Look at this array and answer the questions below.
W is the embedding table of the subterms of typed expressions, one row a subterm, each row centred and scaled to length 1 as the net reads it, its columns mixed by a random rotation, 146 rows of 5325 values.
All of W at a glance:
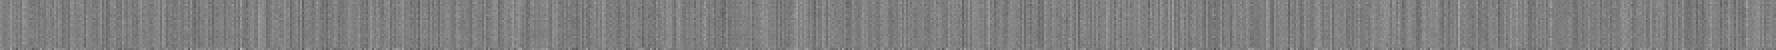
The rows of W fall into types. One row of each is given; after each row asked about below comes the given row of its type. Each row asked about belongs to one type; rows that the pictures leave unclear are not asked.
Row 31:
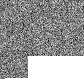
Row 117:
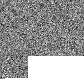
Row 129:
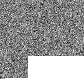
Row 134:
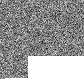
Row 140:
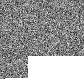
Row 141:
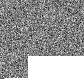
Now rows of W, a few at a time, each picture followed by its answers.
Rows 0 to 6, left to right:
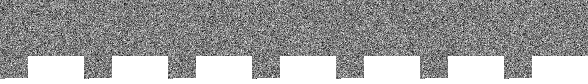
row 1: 129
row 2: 129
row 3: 140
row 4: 117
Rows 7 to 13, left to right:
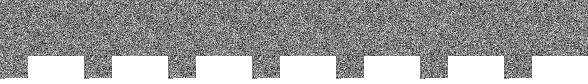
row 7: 134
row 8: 117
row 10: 117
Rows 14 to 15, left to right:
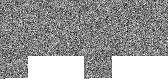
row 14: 140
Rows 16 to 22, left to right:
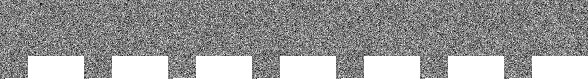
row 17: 129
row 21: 117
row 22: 117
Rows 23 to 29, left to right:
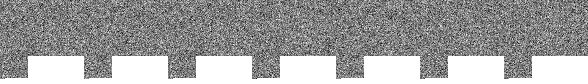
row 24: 134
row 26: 140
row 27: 134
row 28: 141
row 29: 141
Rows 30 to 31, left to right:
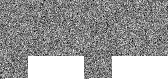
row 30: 129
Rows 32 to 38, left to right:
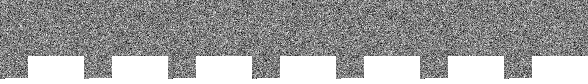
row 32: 141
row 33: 134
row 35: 129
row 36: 134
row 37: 31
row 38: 140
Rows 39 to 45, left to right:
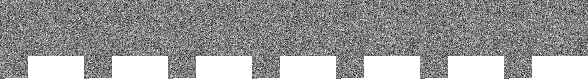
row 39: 141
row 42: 129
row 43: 140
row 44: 31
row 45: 140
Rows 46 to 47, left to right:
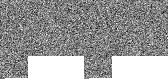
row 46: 141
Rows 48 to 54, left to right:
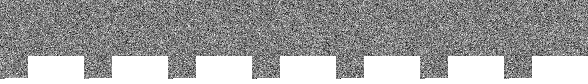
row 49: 134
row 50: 141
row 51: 117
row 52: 140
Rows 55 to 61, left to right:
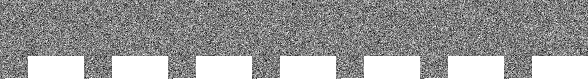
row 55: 31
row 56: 117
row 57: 134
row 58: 129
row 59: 134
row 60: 141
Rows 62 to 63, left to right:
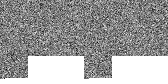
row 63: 141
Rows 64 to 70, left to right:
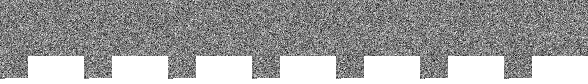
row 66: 141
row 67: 117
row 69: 129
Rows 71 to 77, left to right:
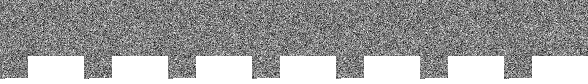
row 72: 140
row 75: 117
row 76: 134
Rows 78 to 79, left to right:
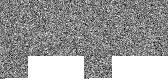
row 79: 117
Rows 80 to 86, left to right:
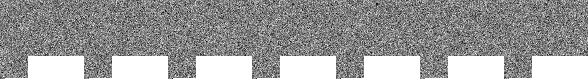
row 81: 129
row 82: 140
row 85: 134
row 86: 129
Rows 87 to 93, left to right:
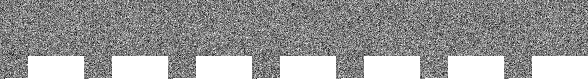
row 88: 141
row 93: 141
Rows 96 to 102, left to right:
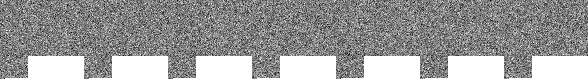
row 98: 31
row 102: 117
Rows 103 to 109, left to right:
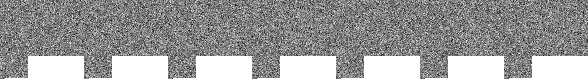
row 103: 141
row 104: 117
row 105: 117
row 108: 31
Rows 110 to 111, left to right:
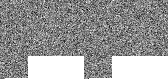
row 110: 141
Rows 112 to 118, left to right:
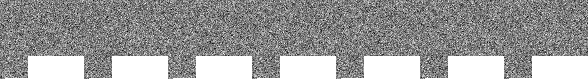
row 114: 134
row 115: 117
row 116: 134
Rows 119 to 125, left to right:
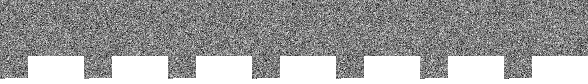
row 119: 117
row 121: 117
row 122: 129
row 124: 134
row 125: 140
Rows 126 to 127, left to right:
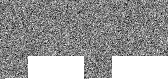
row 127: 129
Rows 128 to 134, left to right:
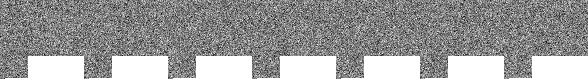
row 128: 31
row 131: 31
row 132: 134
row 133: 129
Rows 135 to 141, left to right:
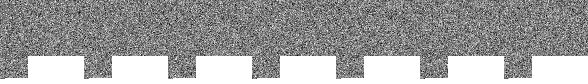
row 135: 31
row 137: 117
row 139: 134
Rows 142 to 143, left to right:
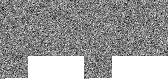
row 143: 129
